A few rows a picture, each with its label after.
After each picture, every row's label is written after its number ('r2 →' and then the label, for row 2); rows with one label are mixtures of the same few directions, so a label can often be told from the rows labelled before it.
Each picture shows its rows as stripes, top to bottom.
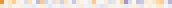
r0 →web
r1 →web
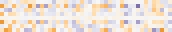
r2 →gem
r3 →web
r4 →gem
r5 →web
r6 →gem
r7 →web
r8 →gem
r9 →gem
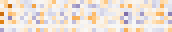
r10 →gem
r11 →gem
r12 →web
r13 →web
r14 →gem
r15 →web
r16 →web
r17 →web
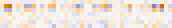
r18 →gem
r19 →gem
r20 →gem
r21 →gem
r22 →web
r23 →web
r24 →gem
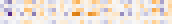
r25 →gem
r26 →web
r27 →gem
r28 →gem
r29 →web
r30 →gem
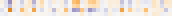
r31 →gem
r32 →gem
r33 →gem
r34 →gem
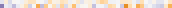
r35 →web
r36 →web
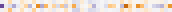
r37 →gem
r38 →web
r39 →gem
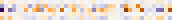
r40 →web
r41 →web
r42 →web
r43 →gem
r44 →web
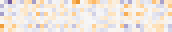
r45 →gem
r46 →web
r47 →gem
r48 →web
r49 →gem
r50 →web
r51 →web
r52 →web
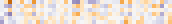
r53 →gem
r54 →gem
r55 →gem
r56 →gem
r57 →web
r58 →web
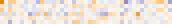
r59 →web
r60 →gem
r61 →web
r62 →web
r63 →web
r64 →gem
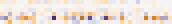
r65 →web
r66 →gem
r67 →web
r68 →gem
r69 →gem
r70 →gem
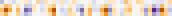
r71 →web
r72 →gem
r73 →gem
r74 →gem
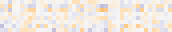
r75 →gem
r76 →web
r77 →web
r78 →gem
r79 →web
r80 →gem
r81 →web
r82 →gem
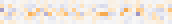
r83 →web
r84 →web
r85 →web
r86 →web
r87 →gem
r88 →web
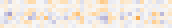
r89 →web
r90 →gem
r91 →web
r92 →gem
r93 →web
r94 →gem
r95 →web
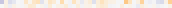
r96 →web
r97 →web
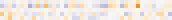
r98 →web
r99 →web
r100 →gem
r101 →web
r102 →gem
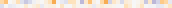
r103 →gem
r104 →web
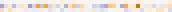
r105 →web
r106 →web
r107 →web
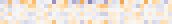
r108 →gem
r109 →web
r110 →web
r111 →web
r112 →web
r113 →gem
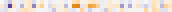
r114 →gem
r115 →gem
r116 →gem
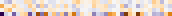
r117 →gem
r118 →web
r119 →gem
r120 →web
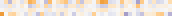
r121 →web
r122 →web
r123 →web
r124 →web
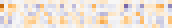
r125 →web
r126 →web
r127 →web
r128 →web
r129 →web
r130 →web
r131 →gem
